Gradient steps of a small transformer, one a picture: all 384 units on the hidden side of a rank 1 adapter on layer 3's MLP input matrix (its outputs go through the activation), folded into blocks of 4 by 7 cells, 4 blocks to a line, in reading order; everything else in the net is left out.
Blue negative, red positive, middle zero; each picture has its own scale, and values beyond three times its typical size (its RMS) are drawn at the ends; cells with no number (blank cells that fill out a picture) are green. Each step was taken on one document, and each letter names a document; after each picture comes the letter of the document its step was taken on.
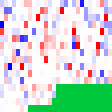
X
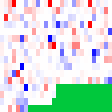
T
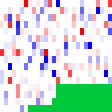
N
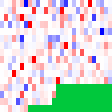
T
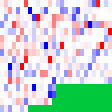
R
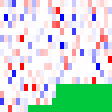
T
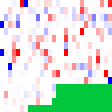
N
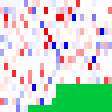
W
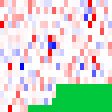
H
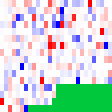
T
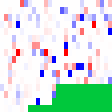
N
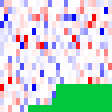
R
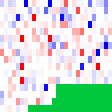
T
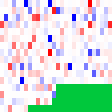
H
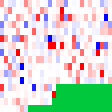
X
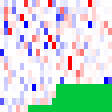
W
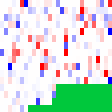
N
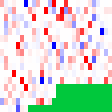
W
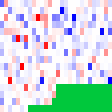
R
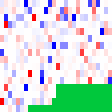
W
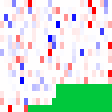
H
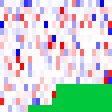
X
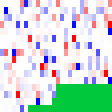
N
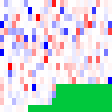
R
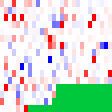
T
